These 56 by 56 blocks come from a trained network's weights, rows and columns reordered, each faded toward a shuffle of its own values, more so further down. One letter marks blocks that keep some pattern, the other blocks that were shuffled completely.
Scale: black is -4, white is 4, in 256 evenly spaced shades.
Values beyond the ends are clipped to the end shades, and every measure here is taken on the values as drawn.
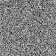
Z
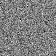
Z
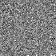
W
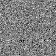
W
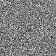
W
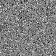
Z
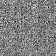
W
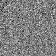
W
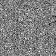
W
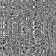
W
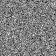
Z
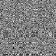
W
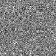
W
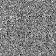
W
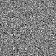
W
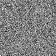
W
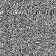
W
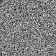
W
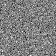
Z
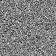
Z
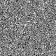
Z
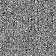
W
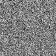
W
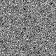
Z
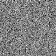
W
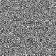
W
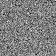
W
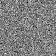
Z
